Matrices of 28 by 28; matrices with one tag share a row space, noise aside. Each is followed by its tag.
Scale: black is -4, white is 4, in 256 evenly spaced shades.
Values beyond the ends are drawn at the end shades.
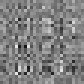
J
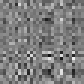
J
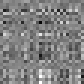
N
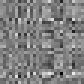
J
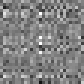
N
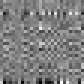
N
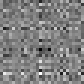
N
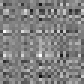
N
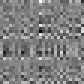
N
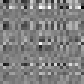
N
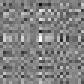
N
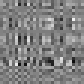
J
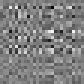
J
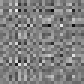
J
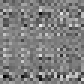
N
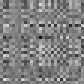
N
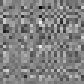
N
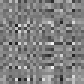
J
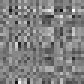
J
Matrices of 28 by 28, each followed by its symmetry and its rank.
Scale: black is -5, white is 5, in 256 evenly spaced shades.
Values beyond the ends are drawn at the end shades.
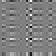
neither, rank one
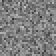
neither, full rank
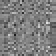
neither, rank five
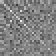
symmetric, rank five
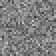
neither, full rank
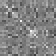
symmetric, rank five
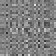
neither, rank three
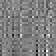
neither, rank three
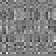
neither, rank three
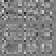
neither, rank three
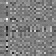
neither, rank three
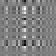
neither, rank one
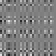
neither, rank one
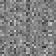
neither, rank five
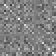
symmetric, rank five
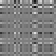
neither, rank one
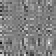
neither, rank three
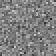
neither, full rank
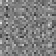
neither, rank five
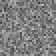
neither, full rank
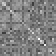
symmetric, rank five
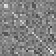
symmetric, rank five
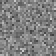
neither, full rank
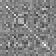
symmetric, rank five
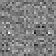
neither, rank five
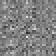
neither, rank five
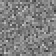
neither, full rank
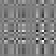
neither, rank one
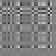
neither, rank one
